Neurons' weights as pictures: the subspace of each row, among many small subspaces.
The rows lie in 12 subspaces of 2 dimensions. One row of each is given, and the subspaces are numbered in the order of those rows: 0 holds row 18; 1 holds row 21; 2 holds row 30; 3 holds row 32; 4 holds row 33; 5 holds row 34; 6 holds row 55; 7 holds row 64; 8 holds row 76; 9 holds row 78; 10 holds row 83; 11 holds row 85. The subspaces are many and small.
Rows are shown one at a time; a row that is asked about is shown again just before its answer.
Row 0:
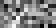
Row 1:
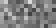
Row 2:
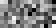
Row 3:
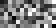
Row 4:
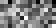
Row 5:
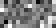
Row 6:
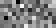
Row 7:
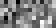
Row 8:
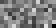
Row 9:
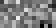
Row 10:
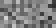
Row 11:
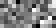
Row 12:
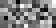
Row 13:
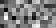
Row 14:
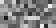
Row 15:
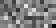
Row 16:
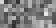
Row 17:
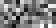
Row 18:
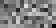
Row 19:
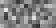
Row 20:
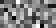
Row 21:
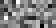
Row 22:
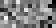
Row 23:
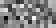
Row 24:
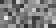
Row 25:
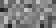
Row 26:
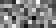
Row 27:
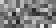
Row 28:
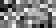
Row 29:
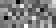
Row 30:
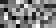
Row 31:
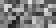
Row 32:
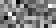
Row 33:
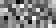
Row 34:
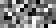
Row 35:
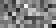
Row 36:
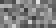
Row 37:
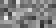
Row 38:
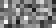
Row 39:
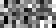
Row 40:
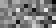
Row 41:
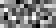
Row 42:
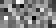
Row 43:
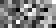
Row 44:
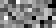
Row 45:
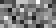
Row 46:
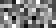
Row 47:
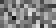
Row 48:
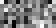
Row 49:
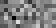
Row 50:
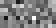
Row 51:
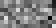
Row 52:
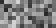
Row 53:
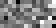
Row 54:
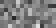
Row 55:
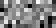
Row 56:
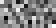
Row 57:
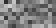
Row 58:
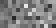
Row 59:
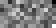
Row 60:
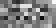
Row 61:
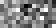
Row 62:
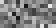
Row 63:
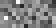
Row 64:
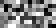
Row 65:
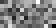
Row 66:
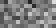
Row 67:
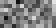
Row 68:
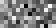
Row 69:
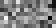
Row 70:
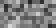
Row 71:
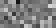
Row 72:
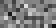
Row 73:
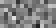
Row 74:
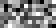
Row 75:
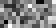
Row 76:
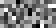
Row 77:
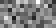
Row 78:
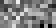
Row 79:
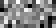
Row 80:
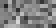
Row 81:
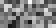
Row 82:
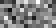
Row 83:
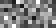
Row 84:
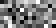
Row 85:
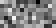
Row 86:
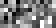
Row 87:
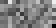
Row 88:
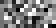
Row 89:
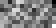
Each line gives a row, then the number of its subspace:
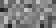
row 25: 6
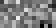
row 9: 9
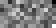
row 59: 10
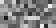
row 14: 1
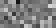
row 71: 3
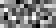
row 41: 2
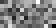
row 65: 11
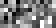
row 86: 1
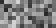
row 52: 7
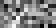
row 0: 9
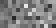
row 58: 1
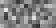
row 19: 2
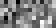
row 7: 1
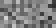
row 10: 0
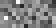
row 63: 5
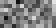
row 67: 10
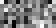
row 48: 7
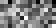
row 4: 11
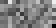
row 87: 11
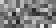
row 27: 0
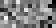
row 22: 0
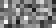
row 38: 9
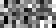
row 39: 9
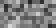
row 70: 7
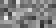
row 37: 1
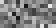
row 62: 0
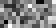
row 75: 6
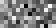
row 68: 1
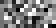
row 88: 5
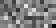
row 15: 3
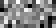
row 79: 6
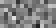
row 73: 8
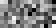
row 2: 8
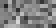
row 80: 9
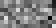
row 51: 0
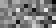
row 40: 3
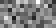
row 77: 11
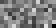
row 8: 10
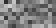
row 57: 6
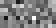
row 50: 4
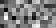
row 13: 2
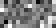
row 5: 6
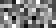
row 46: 10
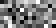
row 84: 11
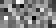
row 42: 4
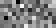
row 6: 5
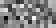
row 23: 4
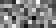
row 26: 10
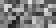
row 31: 7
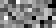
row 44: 3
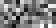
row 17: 9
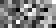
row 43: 5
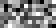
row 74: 7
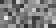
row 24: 5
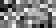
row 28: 6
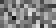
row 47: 8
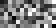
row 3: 8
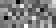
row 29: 5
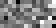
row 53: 3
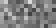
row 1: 2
